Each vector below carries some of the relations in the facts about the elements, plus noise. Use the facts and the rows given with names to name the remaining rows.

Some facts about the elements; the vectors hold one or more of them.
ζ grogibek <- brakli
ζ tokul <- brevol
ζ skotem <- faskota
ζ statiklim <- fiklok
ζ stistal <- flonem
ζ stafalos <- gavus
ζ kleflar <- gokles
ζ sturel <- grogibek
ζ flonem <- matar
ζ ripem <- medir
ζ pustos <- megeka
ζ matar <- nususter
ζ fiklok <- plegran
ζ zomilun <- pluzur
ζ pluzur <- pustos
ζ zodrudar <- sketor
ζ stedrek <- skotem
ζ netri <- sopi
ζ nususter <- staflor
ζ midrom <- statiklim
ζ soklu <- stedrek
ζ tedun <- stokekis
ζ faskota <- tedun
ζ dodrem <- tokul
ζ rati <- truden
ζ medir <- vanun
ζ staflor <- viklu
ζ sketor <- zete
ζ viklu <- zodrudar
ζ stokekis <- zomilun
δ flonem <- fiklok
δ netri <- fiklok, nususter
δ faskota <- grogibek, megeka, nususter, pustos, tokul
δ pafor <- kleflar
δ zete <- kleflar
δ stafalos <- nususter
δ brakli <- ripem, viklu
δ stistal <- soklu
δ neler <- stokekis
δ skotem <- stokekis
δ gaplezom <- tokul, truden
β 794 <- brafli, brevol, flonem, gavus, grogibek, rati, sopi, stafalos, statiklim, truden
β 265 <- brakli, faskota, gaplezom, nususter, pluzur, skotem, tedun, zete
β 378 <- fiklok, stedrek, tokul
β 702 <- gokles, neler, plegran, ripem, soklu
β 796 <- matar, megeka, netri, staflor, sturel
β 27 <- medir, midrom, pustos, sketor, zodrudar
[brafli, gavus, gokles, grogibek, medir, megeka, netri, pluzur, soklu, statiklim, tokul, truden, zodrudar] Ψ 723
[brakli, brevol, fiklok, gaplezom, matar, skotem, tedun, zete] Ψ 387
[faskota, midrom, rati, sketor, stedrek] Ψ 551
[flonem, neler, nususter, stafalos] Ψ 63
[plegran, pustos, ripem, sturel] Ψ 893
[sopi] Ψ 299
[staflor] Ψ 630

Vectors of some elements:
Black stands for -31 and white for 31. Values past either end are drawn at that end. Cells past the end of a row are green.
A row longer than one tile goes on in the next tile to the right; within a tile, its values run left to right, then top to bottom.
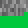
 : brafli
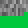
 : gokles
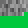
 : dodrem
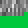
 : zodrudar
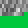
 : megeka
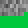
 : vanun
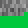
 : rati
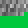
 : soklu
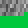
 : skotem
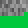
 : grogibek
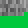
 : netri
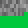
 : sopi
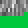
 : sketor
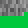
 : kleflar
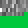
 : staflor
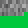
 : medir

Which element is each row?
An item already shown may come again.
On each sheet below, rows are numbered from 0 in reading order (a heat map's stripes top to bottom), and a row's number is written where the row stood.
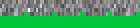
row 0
pluzur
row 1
staflor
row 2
tokul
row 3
kleflar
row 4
pustos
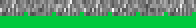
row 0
viklu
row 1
statiklim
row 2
zete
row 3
viklu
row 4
matar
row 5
sturel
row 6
sketor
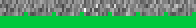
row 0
tedun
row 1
midrom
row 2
faskota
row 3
flonem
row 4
pustos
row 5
brakli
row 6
plegran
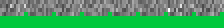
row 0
stedrek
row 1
brafli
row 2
faskota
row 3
brevol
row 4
fiklok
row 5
gaplezom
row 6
flonem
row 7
tedun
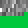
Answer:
nususter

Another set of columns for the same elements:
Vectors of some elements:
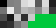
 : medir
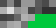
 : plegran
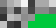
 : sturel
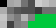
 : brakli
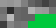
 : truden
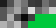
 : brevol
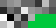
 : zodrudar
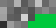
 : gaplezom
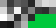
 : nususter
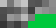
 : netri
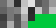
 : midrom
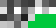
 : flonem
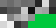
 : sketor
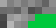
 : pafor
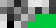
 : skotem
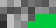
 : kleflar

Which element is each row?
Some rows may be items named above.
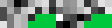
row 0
stedrek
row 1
staflor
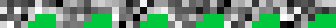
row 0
flonem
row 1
brakli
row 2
pustos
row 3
zete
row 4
grogibek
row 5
nususter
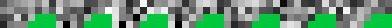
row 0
vanun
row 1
megeka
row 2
pustos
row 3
skotem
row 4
tedun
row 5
tokul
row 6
soklu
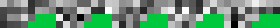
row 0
netri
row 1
viklu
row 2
megeka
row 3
matar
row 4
faskota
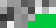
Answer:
stistal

